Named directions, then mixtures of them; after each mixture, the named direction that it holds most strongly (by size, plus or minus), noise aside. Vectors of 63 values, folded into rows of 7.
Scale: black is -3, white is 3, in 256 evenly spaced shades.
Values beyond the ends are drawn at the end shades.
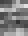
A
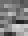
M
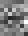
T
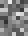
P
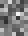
P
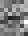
T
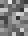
P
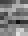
A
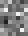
P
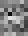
T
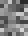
P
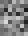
T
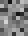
P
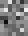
P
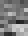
M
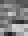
M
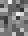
P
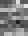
A
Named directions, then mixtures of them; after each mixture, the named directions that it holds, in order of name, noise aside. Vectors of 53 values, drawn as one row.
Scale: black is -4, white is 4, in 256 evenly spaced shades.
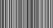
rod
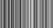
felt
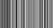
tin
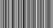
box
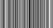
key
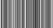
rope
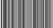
box, felt, rope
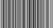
box, key, rope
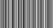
box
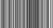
key, rod, rope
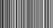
rod, tin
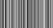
box, rod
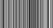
box, key, rod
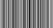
box, key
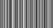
box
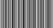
box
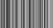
key, tin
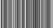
rope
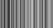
felt, tin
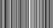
felt, key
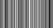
key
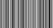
box, key, rod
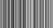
box, felt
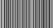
rod, rope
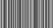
felt, rope, tin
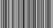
box, rope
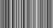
box, tin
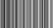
felt, key, tin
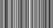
key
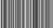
felt, rope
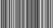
rod, rope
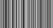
box, tin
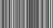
key, rod, rope
